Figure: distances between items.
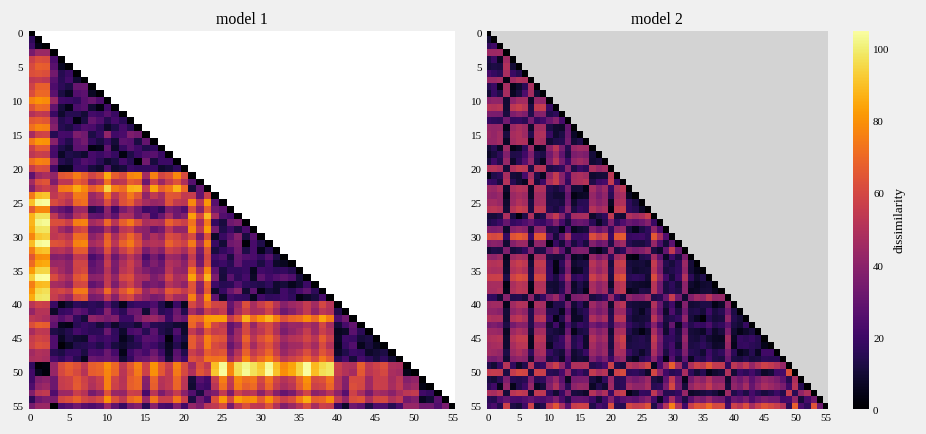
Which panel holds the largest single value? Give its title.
model 1
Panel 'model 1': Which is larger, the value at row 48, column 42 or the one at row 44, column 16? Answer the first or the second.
the second
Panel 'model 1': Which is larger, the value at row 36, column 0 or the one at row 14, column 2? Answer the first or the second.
the first
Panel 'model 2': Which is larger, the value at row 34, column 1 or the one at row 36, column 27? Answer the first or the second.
the second
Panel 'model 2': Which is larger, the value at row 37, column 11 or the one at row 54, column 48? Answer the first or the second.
the second
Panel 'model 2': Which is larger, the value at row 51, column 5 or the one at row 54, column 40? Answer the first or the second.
the second
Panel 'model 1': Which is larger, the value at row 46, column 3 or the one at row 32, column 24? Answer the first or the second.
the first
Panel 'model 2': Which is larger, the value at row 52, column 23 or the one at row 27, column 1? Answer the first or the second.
the first
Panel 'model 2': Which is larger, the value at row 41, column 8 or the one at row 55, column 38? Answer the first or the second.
the second
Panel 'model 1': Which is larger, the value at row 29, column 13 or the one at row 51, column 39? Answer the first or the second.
the second
